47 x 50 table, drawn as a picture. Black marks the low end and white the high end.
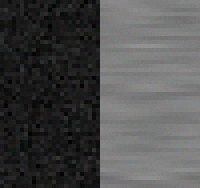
It is made of 1 by 2 panels. Panel 1,1: very low, fine-grained, faint in contrast. Panel 1,2: middling, streaked across, faint in contrast.
